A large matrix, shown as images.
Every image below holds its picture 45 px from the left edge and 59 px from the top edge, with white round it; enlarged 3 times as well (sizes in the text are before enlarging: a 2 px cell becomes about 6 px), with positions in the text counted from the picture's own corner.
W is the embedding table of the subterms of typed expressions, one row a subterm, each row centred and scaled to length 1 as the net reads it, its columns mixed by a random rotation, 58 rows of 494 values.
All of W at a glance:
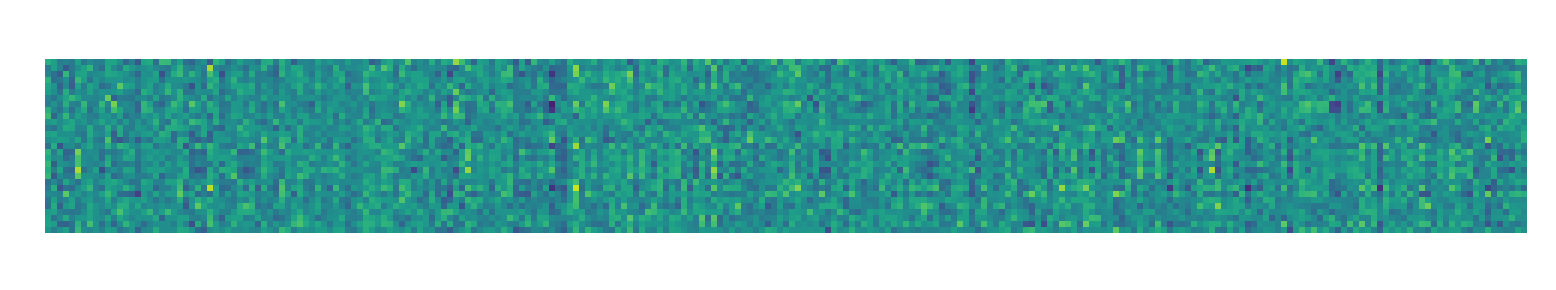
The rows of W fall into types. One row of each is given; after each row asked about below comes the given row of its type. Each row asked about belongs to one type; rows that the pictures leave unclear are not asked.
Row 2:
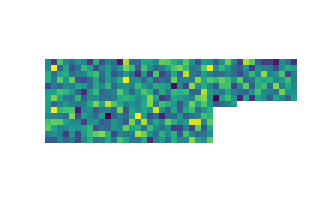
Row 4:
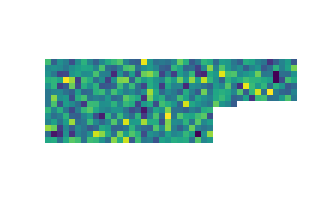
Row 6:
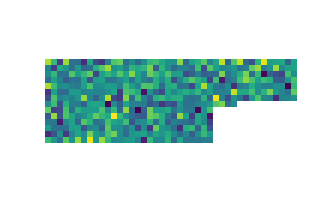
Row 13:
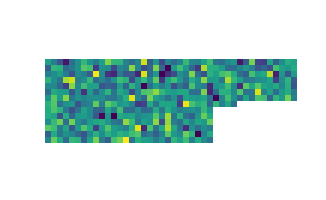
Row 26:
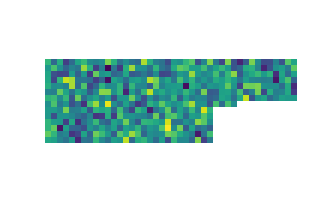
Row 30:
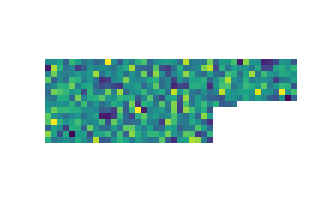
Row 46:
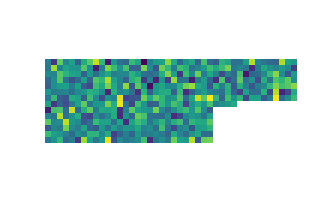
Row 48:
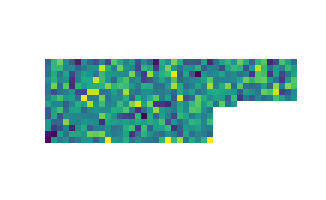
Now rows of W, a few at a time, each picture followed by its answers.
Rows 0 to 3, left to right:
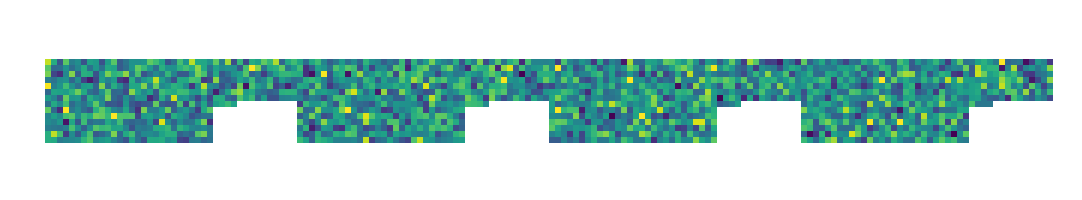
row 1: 4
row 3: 4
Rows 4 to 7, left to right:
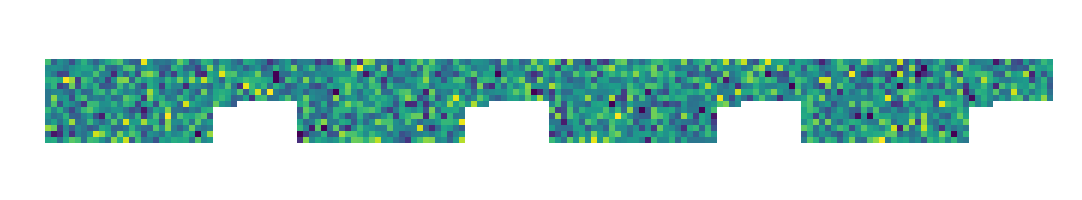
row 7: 13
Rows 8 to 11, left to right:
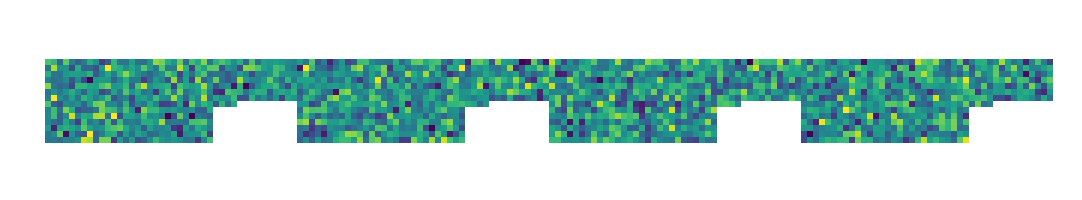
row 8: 6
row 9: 30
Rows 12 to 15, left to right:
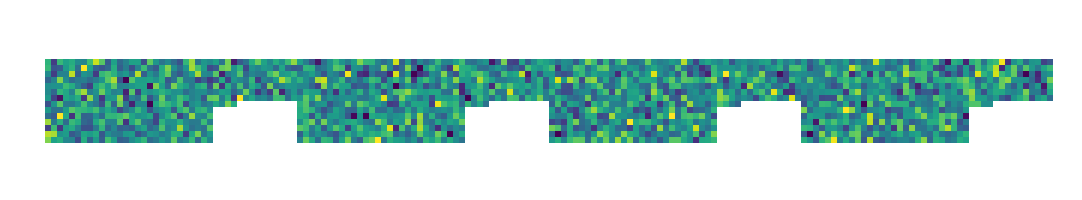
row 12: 46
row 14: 4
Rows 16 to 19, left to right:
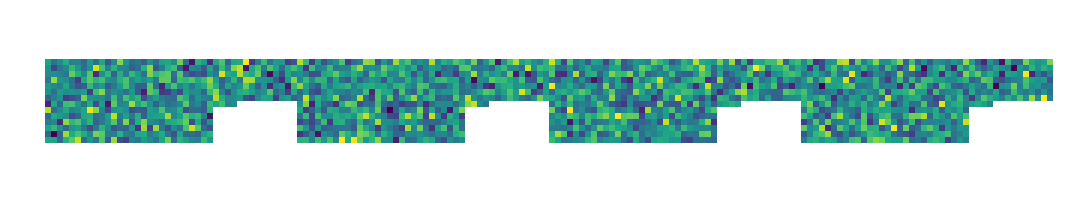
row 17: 6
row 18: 6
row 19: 13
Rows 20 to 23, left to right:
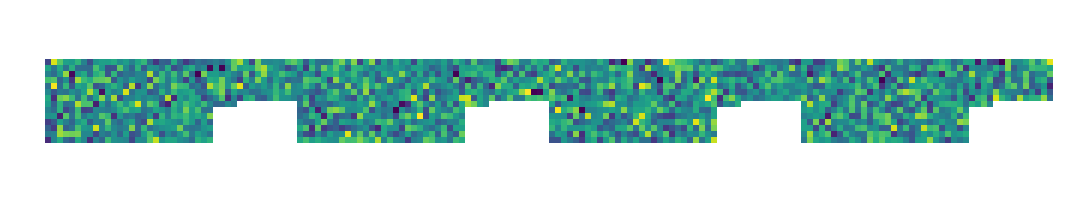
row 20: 48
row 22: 2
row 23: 13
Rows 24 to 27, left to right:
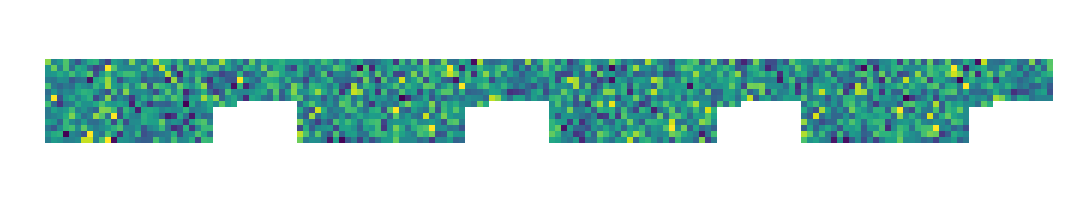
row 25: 26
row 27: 26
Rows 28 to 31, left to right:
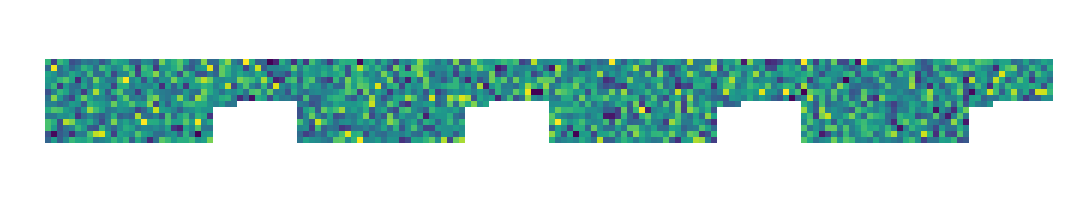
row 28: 4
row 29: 46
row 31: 6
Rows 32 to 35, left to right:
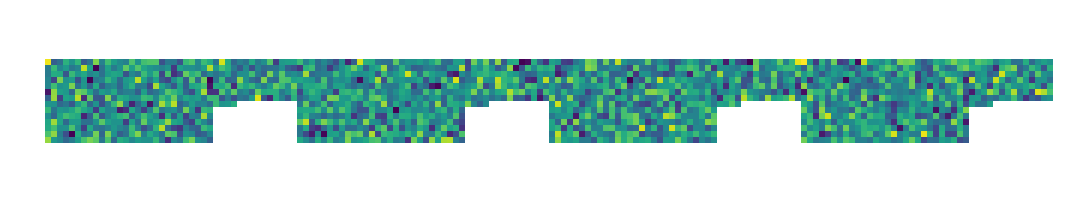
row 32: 46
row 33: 30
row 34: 13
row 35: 6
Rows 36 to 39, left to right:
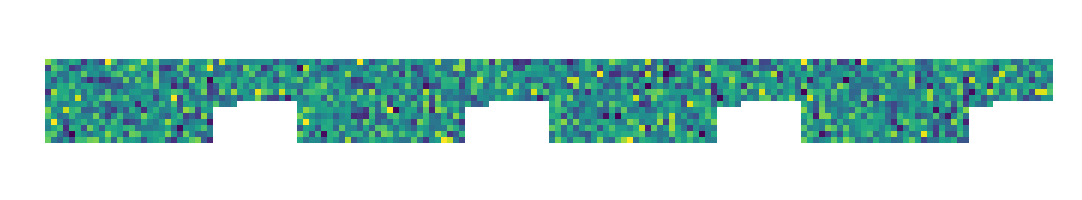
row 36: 30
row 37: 30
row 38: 13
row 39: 6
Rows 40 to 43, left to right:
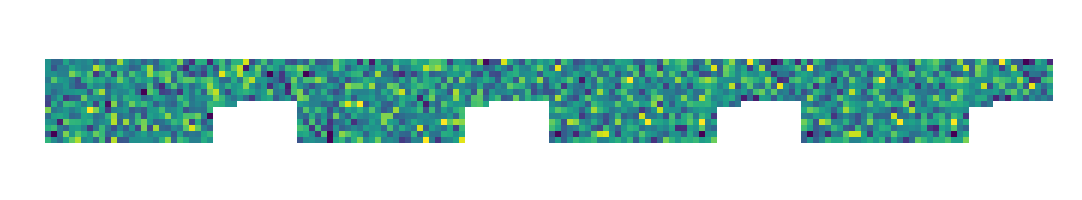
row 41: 2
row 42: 4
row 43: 4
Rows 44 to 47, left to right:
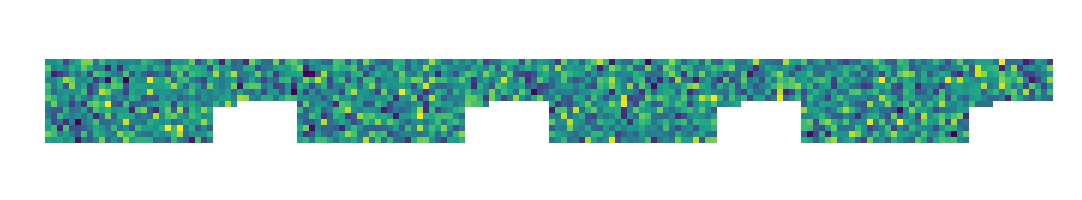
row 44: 26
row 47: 4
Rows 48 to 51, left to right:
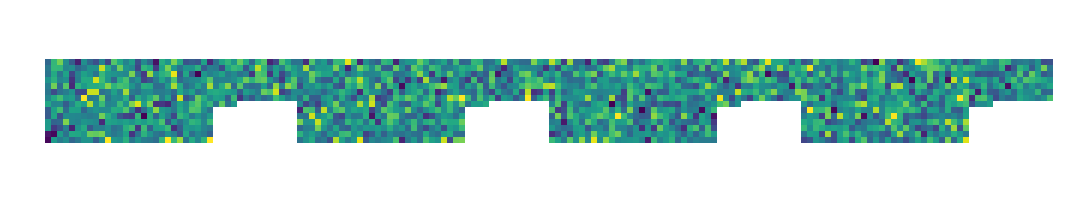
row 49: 46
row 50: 6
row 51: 2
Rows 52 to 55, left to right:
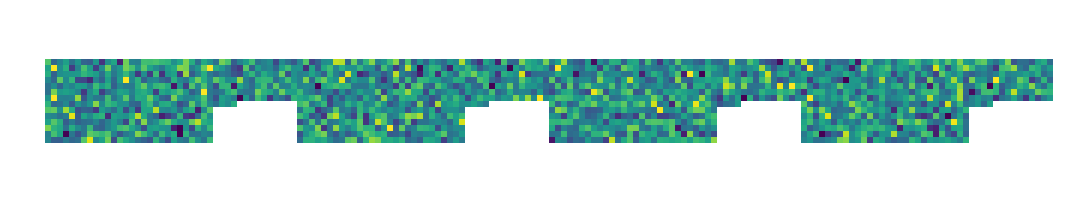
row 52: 2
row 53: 13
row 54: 48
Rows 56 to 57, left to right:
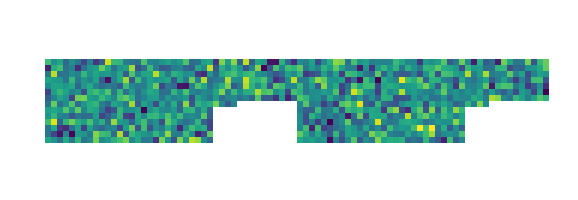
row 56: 30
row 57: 26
